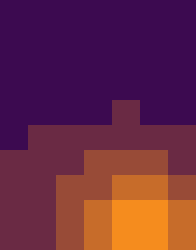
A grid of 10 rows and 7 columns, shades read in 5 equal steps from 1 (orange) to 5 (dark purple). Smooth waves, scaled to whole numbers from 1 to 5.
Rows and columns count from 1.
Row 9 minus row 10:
0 0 0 0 0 0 0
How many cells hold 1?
4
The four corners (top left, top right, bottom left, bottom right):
5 5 4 2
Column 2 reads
5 5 5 5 5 4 4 4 4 4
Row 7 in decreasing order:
4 4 4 4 3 3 3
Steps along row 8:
same down same down same up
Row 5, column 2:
5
